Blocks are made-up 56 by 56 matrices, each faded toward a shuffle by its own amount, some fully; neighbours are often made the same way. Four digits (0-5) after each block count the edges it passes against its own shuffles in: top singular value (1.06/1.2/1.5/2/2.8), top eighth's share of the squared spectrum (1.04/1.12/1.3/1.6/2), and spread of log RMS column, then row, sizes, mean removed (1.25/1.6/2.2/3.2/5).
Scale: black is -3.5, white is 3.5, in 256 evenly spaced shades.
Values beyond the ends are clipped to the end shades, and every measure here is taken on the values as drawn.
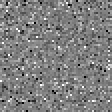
2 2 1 1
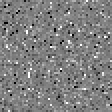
0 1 0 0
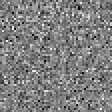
3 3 1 1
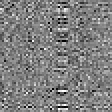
4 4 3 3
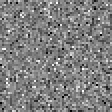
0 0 0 0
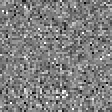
3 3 1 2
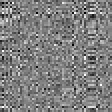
4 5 3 2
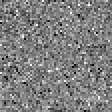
1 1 0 0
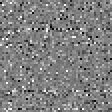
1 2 0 2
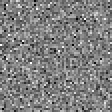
1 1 0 0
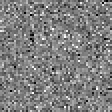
3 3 1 1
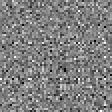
4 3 2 2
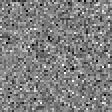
2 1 0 0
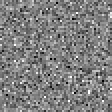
2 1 0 0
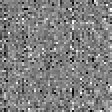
3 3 2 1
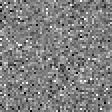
2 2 0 0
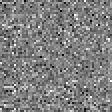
3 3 0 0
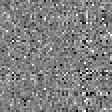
4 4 2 2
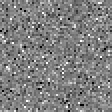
1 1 0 0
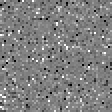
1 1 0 0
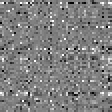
4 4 2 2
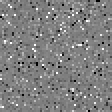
0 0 0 0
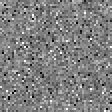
0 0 0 0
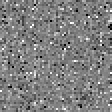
1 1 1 0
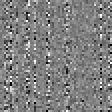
2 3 4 0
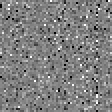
1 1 1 0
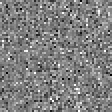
1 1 2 0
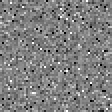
0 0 0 0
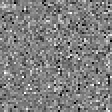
1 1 2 0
